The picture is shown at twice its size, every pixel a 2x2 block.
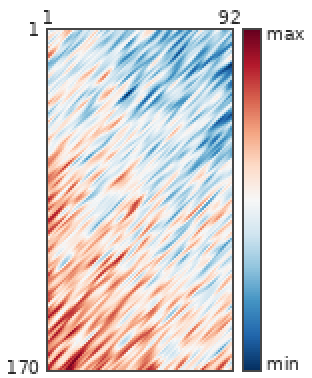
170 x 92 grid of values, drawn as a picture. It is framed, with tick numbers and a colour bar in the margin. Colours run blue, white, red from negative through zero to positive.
The grain runs diagonally up to the right. There is an overall slope up to the bottom left. The bottom left is the ninth with the highest average. No row or column stands out.
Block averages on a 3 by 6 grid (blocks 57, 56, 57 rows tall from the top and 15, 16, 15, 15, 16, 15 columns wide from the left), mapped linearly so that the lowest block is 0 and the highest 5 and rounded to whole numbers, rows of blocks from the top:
221110 | 433222 | 554433
